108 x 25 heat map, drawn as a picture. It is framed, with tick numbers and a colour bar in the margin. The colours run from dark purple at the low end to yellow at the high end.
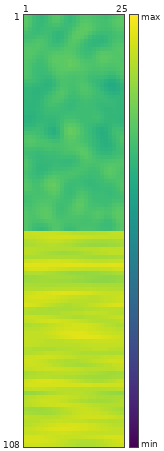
The table splits into 2 rows of 1 panel. Panel 1,1: high, blotchy, faint in contrast. Panel 2,1: very high, streaked across, faint in contrast.
